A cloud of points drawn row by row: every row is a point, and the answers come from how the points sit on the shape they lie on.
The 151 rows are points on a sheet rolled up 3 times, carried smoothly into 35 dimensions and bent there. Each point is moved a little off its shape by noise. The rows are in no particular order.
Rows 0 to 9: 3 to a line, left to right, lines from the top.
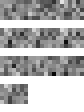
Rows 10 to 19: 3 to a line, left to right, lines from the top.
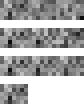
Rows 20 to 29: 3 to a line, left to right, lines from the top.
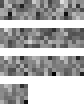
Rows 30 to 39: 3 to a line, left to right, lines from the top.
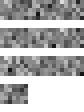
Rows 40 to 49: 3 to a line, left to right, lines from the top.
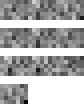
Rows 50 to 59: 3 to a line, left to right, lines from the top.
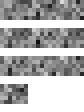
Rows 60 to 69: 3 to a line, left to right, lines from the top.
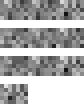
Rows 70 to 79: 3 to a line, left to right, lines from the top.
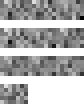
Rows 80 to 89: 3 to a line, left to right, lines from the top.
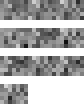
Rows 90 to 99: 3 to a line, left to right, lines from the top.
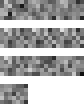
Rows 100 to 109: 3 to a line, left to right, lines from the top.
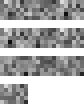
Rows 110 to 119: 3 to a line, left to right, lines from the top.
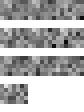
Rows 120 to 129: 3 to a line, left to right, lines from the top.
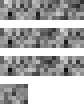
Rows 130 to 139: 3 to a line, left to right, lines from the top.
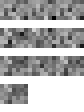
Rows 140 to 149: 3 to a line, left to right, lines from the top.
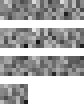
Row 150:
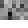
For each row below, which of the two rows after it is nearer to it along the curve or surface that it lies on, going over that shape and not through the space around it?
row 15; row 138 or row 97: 97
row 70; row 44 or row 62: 44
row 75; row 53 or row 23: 53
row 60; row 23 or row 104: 104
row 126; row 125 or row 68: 68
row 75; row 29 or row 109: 29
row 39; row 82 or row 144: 82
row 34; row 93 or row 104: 93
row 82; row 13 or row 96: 96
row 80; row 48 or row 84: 84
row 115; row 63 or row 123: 123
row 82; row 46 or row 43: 46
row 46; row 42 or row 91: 91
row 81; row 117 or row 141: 117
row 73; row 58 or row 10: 58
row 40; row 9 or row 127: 127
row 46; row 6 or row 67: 67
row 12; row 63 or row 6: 6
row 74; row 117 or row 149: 149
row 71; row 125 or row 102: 102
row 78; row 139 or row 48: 48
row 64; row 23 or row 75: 23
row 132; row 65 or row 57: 57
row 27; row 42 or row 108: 42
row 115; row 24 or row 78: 24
